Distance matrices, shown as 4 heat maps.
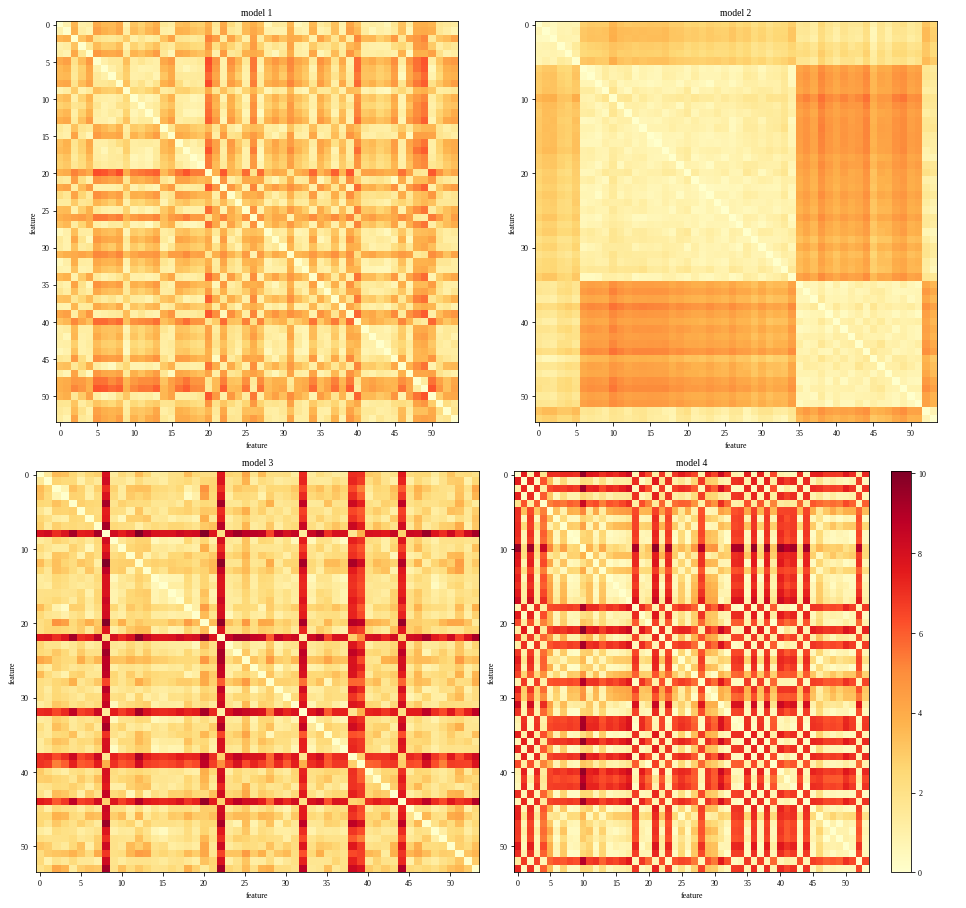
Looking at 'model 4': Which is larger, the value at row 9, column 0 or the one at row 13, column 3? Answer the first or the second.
the first
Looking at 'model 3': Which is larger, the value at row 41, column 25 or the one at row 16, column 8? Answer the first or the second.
the second
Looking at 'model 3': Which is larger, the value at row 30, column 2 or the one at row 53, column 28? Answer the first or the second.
the second
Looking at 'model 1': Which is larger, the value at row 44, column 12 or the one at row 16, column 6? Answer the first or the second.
the first
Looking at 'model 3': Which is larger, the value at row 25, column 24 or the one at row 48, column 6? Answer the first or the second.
the first
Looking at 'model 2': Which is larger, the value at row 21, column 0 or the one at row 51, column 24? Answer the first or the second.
the second
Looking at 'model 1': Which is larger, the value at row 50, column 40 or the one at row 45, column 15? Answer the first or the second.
the first
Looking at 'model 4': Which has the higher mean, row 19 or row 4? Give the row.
4
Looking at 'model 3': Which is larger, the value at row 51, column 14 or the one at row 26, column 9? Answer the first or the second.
the first
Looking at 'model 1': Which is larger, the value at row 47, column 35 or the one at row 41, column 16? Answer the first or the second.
the second
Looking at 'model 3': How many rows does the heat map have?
54
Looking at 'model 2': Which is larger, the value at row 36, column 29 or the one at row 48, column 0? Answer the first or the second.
the first
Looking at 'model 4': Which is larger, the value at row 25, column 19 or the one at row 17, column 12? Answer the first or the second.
the first
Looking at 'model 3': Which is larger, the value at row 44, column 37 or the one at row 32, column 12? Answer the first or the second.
the second
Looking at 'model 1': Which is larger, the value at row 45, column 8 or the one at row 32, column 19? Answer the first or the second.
the first
